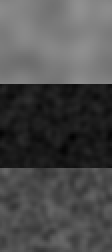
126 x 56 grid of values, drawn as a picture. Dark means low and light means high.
The table splits into 3 rows of 1 panel. Panel 1,1: middling, smooth, faint in contrast. Panel 2,1: very low, blotchy, faint in contrast. Panel 3,1: low, blotchy, faint in contrast.
